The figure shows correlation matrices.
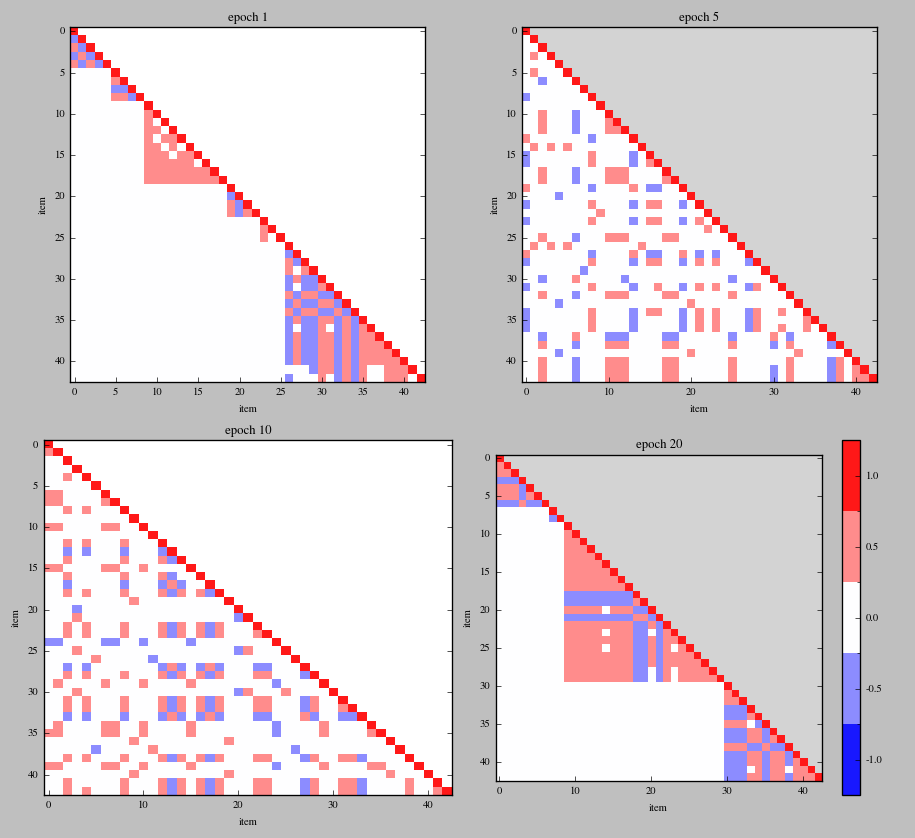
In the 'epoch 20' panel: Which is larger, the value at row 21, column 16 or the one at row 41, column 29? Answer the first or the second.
the second
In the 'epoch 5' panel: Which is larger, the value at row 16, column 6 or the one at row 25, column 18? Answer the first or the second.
the second
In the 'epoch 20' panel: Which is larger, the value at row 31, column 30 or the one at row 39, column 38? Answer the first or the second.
the first
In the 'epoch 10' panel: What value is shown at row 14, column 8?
0.5
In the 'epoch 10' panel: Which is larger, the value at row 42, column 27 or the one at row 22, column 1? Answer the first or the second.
the second
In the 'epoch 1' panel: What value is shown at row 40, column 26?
-0.5
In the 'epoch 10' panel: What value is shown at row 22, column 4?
0.5
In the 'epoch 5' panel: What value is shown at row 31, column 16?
0.5
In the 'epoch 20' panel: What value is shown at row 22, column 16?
0.5
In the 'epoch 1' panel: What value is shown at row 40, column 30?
0.5
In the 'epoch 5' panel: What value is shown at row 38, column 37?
-0.5
